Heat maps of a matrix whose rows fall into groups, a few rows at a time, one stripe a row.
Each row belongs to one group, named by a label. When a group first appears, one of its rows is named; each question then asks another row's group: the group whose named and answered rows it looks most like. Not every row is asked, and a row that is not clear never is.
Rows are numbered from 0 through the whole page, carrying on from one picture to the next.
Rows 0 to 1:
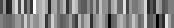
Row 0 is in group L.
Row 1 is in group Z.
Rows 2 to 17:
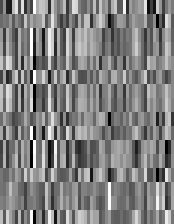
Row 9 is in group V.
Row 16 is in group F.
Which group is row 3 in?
Z
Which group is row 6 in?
V
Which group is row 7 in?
L
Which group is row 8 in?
V
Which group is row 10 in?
Z
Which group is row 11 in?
V
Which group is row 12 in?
L
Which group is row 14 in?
Z
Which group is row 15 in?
F
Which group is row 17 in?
V
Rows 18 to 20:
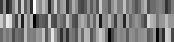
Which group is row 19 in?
V
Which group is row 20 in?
Z
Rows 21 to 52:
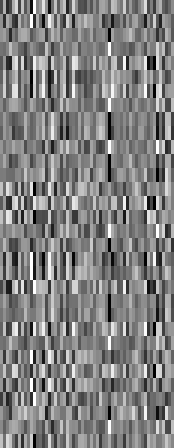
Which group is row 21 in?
L
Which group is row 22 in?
V
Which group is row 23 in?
Z
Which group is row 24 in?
F
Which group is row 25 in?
L
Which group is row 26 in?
L
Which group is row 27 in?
L
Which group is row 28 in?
F
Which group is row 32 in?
Z
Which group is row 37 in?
F
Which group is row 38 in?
Z
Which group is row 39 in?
V
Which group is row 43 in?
Z
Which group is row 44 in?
L
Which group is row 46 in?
V
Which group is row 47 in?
L
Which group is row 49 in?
L
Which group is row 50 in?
Z
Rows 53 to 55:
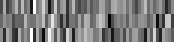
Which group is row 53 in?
L
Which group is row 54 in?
Z
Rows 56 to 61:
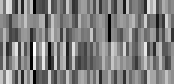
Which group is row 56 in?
V
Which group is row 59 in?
L
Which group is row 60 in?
L
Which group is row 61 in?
V
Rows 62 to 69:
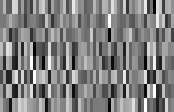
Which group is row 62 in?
L
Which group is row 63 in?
F
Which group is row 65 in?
V
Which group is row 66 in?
V
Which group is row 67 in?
L
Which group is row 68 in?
V
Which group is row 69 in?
Z
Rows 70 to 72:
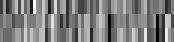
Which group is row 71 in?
Z
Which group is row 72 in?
Z
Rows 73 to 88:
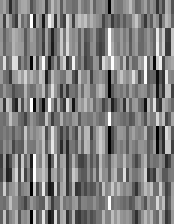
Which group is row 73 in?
Z
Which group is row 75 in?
F
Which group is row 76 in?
F
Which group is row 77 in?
L
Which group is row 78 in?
Z
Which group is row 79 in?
Z
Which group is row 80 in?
V
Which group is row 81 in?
F
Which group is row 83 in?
Z
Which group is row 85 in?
L
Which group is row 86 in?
L
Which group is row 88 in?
L
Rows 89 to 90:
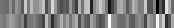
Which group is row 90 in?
F
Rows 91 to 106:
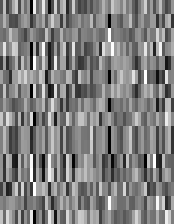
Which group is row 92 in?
Z
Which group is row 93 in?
F
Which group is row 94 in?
L
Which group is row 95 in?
L
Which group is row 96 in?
Z
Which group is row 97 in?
L
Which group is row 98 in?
Z
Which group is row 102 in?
V
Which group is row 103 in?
V
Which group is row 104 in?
L
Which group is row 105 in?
F
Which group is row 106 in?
V
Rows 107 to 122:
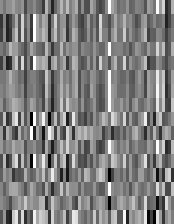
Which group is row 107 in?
F
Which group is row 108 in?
L
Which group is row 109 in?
L
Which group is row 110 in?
F
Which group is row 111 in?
L
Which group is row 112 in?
F
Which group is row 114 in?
F
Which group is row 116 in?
V
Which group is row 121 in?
Z
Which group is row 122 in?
L
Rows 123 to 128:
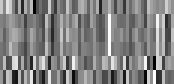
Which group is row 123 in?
V
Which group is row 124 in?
F
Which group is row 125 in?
F
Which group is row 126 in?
F
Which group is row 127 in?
L
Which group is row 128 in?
V
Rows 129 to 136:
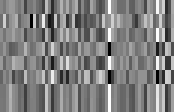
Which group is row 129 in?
F
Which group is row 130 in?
L
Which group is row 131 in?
F
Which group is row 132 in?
Z
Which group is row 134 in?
Z
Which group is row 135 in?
F
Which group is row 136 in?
F
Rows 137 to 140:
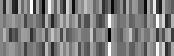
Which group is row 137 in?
V
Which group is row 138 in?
F
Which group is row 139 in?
Z
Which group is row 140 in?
F
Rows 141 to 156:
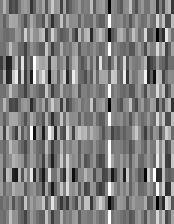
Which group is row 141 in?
Z
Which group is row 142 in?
F
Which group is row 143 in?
Z
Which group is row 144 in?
F
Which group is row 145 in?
L
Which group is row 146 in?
L
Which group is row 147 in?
F
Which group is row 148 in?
Z
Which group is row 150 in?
V
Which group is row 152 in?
F
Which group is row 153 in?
V
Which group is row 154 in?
F
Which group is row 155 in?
Z
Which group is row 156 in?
F
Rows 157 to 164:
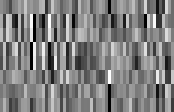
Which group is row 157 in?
Z
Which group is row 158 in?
V
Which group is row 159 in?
V
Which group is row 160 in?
L
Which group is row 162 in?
F
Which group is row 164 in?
Z
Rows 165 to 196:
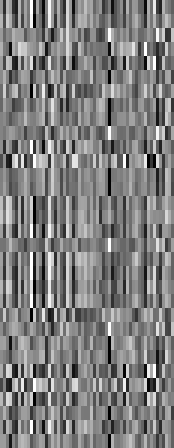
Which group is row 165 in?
V
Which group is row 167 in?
F
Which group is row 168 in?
Z
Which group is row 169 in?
V
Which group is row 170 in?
Z
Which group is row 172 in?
Z
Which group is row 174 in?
F
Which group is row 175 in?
V
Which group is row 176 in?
L
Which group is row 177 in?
Z
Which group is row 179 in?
V
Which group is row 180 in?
V
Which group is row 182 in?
F
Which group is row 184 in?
V
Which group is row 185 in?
V
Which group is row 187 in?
L
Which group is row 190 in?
Z
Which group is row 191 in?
V
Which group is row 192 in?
L
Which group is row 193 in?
V
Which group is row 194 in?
Z
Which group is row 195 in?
V
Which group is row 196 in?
Z
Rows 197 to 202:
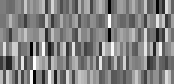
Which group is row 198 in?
F
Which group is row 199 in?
Z
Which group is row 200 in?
L
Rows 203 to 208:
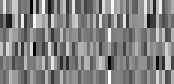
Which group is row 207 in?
Z
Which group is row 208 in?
F
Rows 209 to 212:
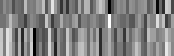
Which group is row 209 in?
Z
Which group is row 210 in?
F
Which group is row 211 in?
V
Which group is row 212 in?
V
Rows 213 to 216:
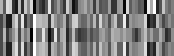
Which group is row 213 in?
V
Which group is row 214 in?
L
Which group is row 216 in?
L
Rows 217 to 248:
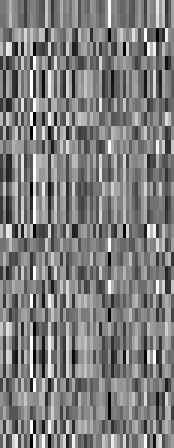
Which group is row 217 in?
F
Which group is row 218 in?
F
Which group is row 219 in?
Z
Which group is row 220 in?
V
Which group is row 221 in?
L
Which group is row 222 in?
V
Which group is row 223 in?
V
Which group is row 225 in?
V
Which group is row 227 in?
F
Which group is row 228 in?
L
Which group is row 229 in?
L
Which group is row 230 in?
L
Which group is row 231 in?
L
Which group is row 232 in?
L
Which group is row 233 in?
V
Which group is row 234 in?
F
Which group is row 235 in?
Z
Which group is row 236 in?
L
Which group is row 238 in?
V
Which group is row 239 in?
Z
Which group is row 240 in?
V
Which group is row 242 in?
V
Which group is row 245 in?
Z
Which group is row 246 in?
Z
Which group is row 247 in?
V
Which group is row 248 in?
L
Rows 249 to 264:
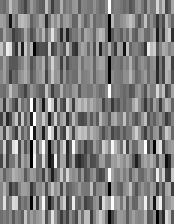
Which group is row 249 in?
F
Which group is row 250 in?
Z
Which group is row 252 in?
V
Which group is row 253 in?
Z
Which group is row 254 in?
Z
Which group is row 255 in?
F
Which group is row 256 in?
V
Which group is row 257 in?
L
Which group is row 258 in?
V
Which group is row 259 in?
L
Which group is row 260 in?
L
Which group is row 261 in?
F
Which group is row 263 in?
L
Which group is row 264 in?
Z
